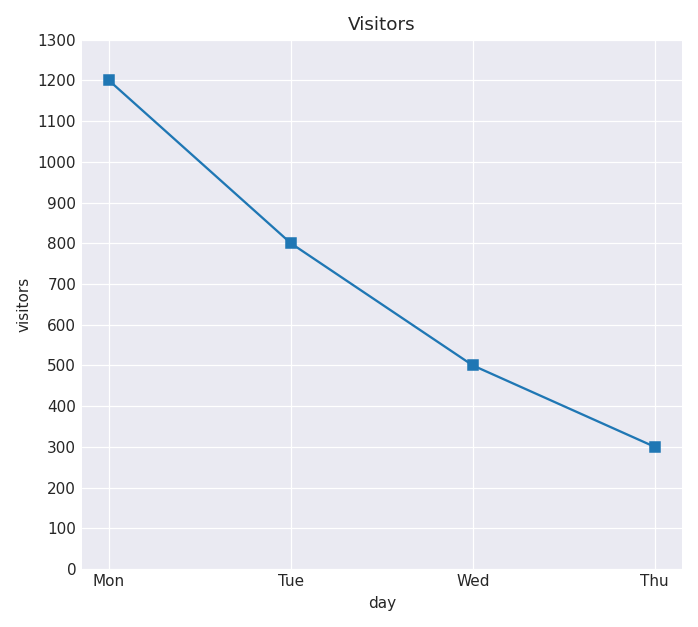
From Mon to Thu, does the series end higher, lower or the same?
lower
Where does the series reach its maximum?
Mon
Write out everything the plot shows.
Title: Visitors
x-axis: day, ticks Mon Tue Wed Thu
y-axis: visitors, ticks 0 100 200 300 400 500 600 700 800 900 1000 1100 1200 1300
Values:
1200 800 500 300
